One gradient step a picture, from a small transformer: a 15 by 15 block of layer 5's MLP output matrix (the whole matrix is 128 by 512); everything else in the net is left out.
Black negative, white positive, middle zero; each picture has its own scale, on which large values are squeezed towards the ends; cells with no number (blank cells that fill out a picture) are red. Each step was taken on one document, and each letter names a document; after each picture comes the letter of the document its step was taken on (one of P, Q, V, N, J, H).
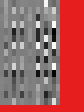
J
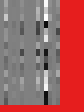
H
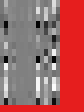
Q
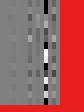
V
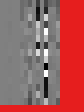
V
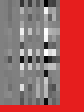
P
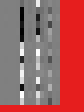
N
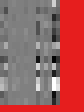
Q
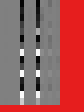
N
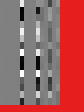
N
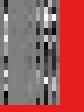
J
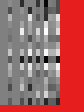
P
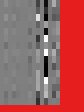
V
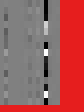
V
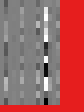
H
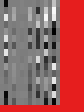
J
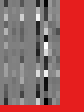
H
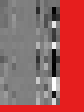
Q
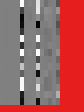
N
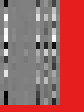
J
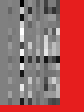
P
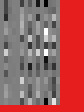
V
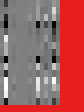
Q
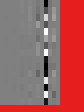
V
